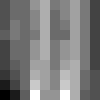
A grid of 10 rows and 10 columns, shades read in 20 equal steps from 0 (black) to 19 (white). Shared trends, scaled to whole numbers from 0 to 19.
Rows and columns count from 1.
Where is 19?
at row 10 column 4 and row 10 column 7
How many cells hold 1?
0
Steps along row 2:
up same up up down up up down down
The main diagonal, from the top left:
6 8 8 9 13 9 12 13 8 6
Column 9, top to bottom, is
9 9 9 9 9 9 9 8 8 7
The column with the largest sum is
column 5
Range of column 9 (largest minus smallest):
2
